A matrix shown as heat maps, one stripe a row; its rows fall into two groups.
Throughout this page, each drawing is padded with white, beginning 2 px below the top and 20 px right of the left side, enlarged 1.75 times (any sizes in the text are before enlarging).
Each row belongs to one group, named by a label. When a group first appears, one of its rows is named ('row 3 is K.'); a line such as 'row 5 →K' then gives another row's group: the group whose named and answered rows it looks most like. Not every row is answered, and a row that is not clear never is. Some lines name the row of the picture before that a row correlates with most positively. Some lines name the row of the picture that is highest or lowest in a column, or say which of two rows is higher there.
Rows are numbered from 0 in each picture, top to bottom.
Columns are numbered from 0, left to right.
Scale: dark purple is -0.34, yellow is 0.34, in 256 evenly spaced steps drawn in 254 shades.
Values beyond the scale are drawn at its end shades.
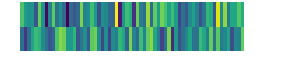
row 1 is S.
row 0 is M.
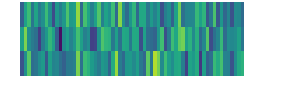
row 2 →M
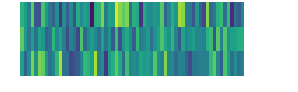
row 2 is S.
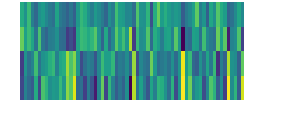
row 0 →M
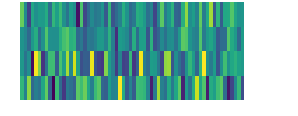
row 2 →S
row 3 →M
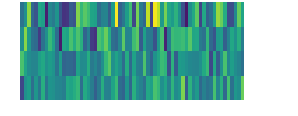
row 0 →M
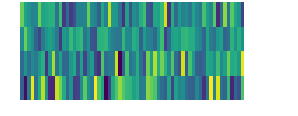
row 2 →M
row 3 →S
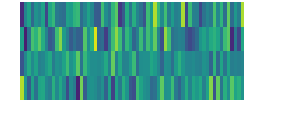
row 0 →M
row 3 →M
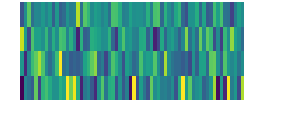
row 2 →S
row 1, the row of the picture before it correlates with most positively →3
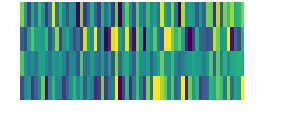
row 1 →S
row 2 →M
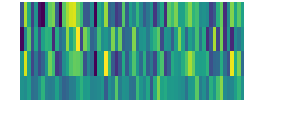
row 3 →M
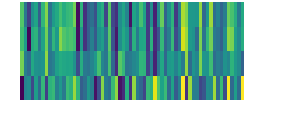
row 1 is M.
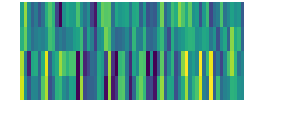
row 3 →M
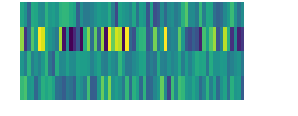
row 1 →S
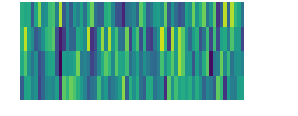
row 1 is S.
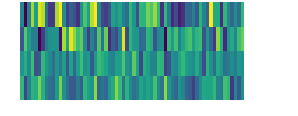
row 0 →S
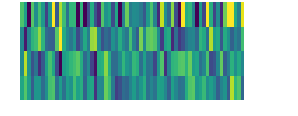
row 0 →M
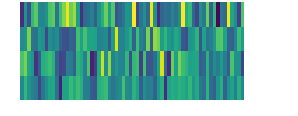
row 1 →M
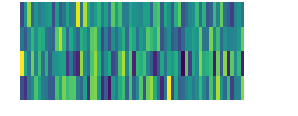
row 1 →S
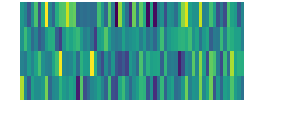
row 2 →S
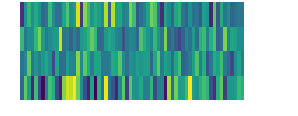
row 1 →S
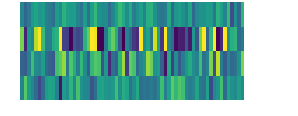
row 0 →S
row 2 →S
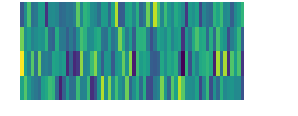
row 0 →M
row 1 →M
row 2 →M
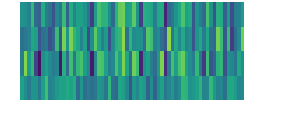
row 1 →S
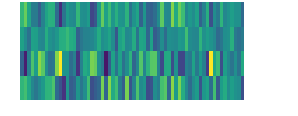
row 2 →S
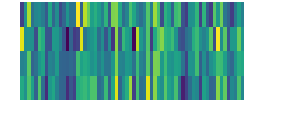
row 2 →M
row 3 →M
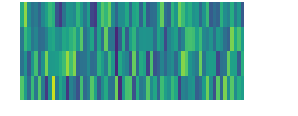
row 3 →M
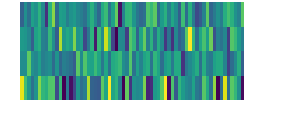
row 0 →M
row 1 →S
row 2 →M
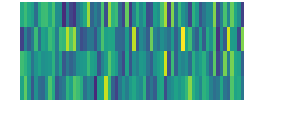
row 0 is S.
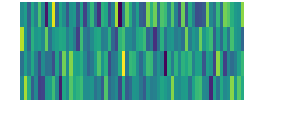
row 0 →M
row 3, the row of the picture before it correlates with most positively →3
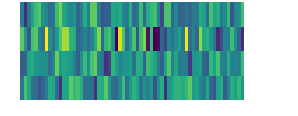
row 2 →S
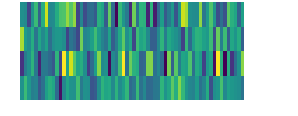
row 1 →M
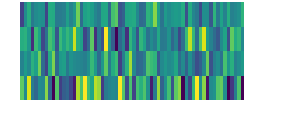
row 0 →M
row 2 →M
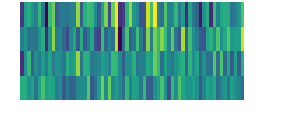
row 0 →M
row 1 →M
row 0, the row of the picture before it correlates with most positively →0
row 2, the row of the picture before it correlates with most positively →0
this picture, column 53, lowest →2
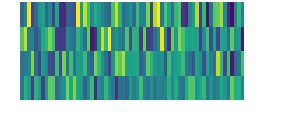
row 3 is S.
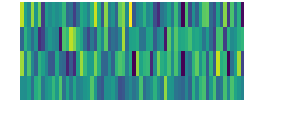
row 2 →M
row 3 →S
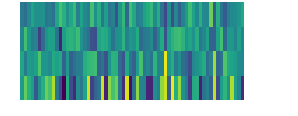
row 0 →S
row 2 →S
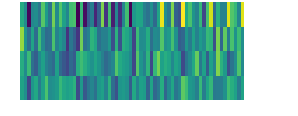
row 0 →M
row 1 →M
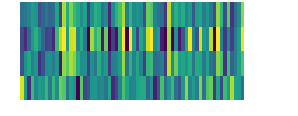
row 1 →S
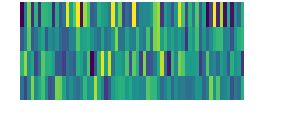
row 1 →M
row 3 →S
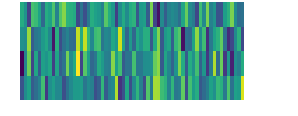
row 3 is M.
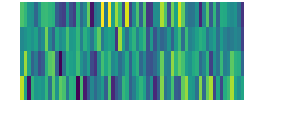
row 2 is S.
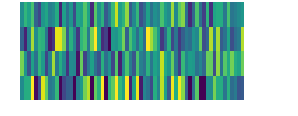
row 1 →S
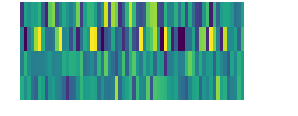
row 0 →M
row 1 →S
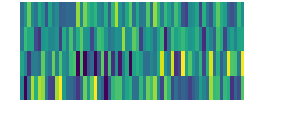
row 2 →M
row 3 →S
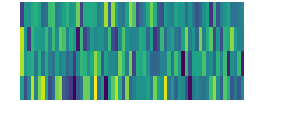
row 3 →S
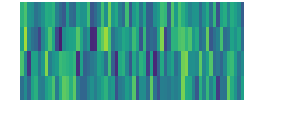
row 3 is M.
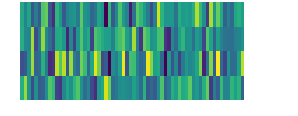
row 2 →S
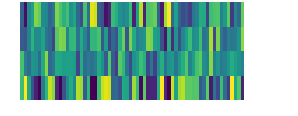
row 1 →S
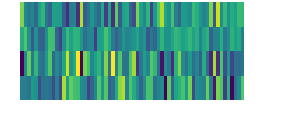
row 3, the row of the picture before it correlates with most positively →1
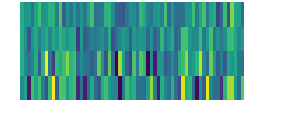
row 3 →M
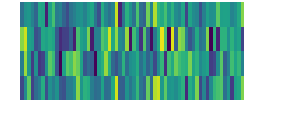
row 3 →M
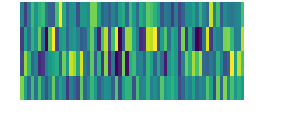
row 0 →S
